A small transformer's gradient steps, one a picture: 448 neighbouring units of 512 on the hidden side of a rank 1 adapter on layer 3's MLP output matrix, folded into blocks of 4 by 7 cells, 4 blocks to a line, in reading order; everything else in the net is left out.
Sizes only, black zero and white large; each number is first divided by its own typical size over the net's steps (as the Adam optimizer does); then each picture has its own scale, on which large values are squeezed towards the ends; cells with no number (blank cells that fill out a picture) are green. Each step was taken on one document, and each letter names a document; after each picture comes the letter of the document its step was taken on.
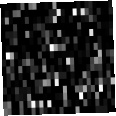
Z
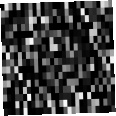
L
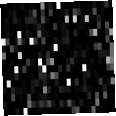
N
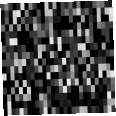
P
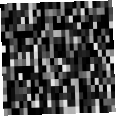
L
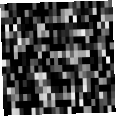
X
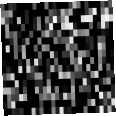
X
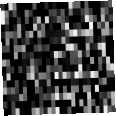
X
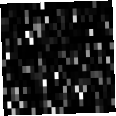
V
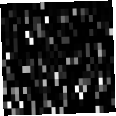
V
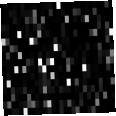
N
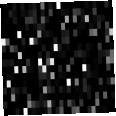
N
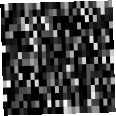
L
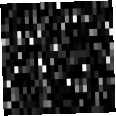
N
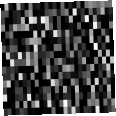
L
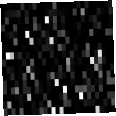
Z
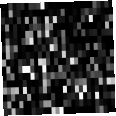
V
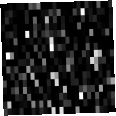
Z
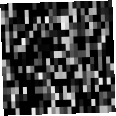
X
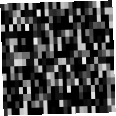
P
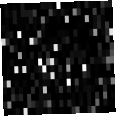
N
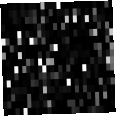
N
